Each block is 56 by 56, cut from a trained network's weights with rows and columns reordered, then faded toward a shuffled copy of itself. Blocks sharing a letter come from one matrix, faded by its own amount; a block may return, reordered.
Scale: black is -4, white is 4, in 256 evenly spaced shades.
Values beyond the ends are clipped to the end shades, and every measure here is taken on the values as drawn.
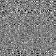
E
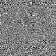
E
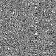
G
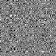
E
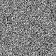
G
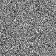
G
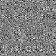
E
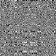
E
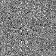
G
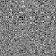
E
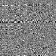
E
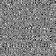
E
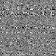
E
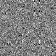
G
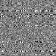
E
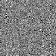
G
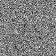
G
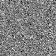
G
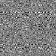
E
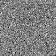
G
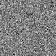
G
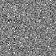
G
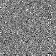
G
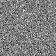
G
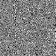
G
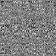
E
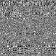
E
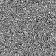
G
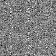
G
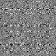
E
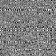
E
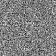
G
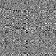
E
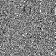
G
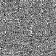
G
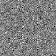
G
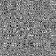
E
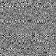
E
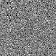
G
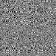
E
